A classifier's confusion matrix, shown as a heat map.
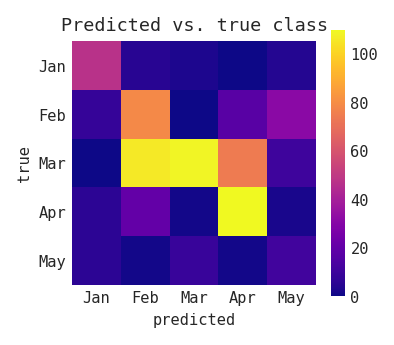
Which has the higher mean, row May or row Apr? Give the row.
Apr
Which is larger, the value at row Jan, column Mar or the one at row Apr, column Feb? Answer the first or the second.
the second
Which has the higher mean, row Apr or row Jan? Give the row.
Apr
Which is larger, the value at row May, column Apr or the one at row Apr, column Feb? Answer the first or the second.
the second
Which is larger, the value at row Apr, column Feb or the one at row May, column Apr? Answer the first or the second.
the first
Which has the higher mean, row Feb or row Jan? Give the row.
Feb
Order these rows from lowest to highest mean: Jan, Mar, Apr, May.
May, Jan, Apr, Mar
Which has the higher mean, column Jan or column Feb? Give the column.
Feb
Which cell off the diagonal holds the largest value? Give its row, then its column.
Mar, Feb
